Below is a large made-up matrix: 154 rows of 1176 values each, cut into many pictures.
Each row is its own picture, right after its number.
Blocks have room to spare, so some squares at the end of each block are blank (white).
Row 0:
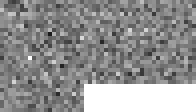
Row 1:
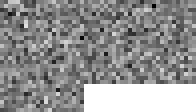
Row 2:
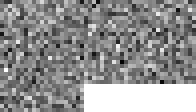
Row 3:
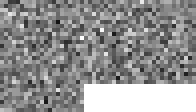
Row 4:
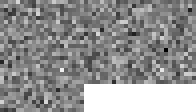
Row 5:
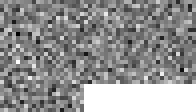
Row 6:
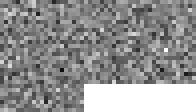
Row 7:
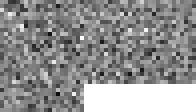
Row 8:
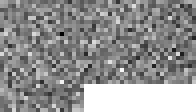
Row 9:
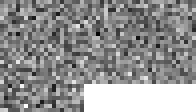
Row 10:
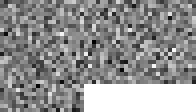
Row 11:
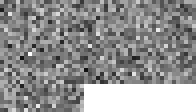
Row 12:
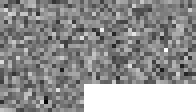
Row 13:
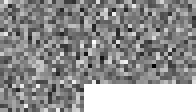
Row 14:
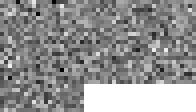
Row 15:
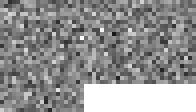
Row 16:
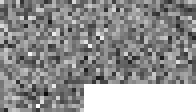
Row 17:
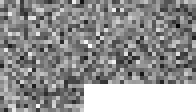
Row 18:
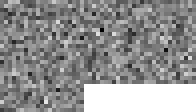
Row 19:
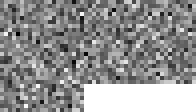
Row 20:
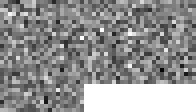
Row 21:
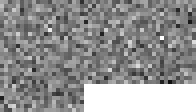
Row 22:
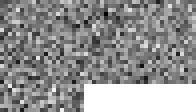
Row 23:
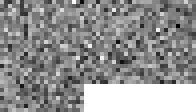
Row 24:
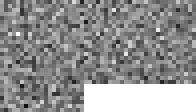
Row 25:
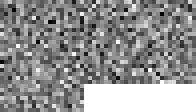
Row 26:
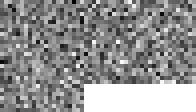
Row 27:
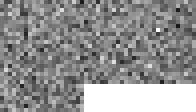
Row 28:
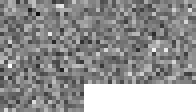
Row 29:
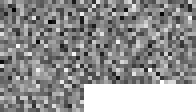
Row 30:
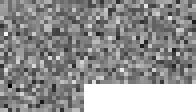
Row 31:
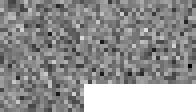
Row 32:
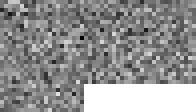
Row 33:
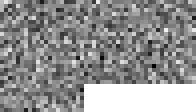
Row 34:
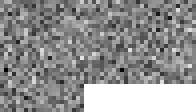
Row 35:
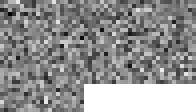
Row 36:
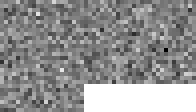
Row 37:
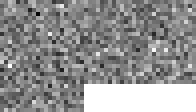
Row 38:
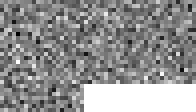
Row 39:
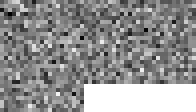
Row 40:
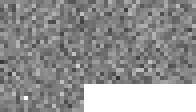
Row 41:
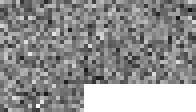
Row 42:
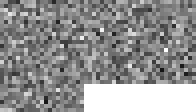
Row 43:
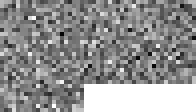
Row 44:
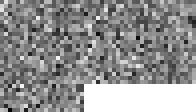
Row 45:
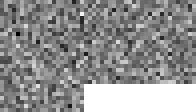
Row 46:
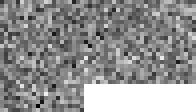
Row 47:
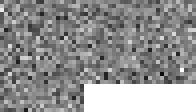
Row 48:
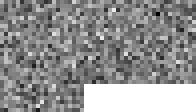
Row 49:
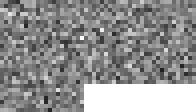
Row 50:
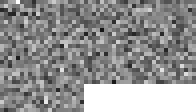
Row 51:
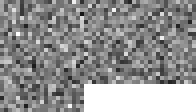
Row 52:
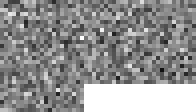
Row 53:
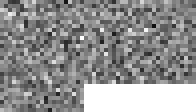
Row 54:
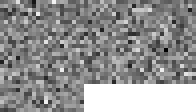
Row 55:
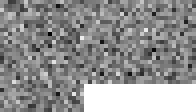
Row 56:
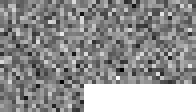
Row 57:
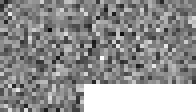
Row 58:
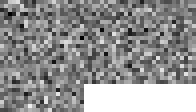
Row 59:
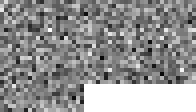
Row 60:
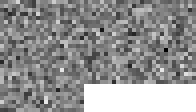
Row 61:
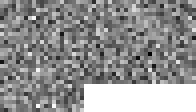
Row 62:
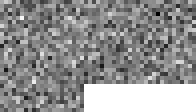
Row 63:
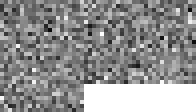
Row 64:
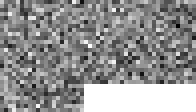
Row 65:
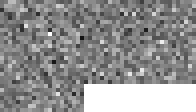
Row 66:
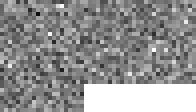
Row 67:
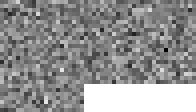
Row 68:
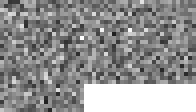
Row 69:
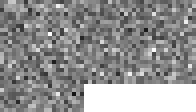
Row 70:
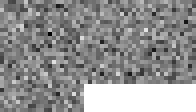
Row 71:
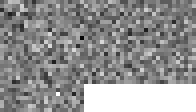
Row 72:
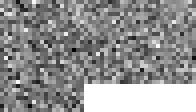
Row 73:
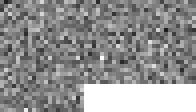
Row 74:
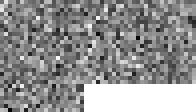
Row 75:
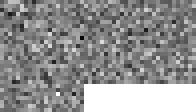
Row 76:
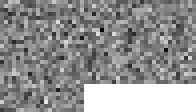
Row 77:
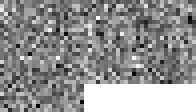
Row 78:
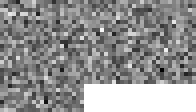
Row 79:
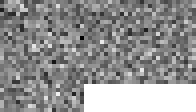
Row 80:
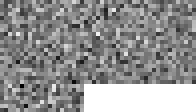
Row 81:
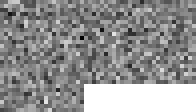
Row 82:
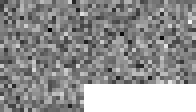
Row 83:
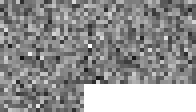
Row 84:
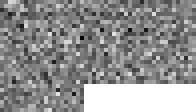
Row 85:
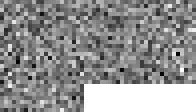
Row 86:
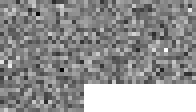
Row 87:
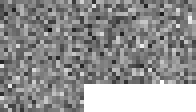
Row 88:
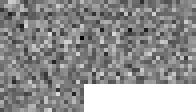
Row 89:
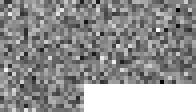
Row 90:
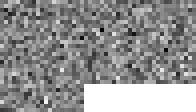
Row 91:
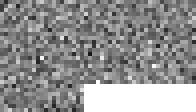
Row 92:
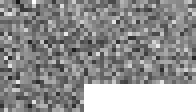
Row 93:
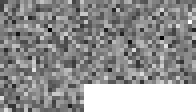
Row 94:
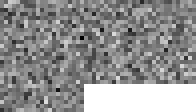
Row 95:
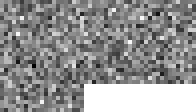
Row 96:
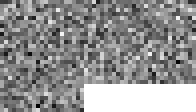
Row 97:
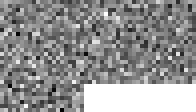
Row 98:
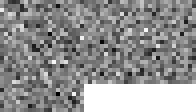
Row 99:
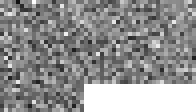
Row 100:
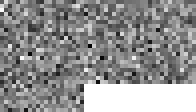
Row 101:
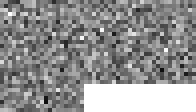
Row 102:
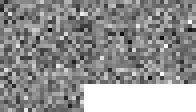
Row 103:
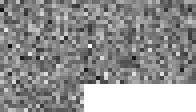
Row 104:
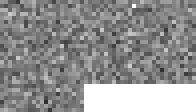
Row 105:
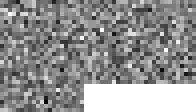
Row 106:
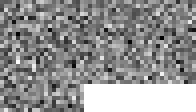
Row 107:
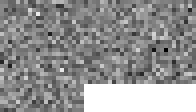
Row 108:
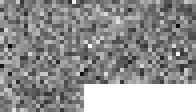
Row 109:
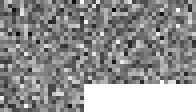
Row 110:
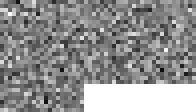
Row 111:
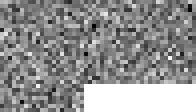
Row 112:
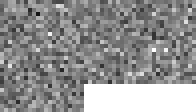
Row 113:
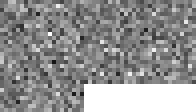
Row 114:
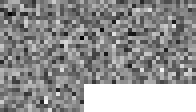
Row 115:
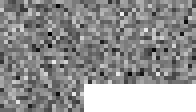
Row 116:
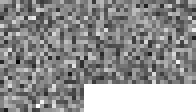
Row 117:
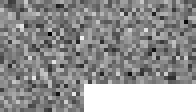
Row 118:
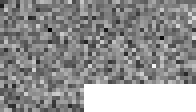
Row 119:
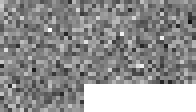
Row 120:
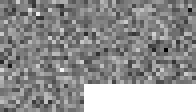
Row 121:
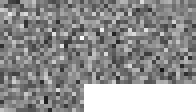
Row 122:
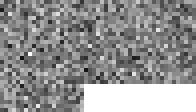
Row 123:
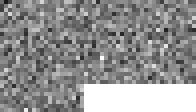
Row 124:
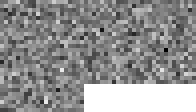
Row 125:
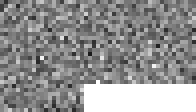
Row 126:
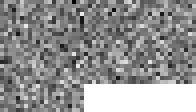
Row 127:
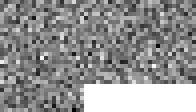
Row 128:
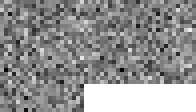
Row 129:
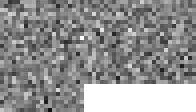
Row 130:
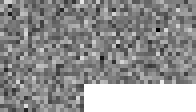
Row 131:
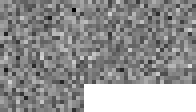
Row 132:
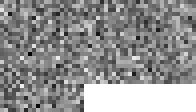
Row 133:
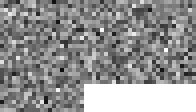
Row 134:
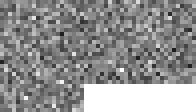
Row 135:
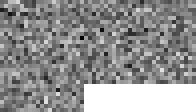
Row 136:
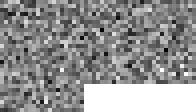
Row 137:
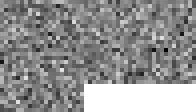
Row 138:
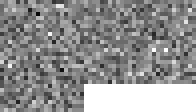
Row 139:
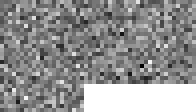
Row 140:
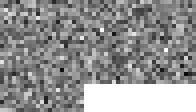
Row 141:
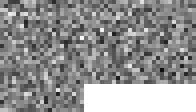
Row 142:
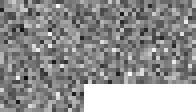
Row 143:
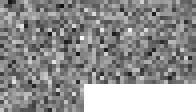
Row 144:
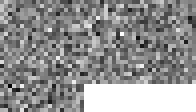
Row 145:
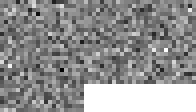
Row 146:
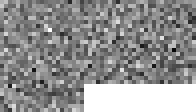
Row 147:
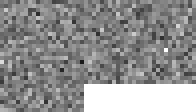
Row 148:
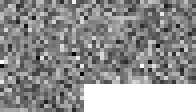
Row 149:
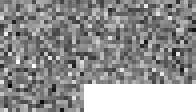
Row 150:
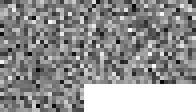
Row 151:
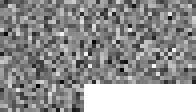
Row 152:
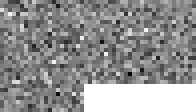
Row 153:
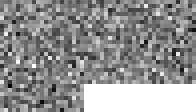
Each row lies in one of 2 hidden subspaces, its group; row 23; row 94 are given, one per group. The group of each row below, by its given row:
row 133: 94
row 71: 94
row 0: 94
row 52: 94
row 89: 23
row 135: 94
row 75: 94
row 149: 23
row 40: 23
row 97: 23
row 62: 23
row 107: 94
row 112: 94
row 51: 23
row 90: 94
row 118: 23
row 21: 23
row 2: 23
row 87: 23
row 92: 94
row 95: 23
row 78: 94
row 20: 94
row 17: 23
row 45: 23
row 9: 23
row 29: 23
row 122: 23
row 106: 23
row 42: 94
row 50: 94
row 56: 23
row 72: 94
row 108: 23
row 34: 23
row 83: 23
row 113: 94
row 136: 94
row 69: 94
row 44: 23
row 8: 23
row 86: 94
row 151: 23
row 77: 23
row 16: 23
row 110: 94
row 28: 94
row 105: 94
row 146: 23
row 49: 94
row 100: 23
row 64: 23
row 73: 23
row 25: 23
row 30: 23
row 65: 94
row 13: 23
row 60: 94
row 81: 94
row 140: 94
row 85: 23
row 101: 94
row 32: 94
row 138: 94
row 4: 94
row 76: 94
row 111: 23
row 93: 23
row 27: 23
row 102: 23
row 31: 94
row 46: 23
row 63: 23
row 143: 94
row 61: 23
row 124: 94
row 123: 23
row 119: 23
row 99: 94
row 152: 94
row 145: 94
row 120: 94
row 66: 94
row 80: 23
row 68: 94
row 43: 23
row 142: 94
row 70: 94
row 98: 94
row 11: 23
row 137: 94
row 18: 94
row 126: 23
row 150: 23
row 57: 23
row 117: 94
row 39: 94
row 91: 23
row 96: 23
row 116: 23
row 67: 94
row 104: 94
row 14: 94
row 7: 94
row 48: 23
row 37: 94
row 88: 94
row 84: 94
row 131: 23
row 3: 94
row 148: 23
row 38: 23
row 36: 94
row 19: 23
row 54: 94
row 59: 23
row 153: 23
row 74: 23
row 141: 94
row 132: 23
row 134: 23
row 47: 23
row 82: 23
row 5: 23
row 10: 23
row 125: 23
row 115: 94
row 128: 23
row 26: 23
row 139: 23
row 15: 94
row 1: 94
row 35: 94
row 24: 23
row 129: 94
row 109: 23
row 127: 23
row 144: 23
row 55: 94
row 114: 94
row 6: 94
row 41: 23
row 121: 94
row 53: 94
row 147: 94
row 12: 94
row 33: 23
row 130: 23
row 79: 94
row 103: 23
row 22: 23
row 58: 94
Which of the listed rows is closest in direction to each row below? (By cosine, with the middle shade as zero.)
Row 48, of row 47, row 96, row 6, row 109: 47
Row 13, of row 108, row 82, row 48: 108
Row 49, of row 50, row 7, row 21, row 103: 7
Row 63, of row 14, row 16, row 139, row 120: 16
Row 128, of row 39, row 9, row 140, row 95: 95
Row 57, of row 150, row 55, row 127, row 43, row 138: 127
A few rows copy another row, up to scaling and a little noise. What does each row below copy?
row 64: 17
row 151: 10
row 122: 11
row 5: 38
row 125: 91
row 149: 153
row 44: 74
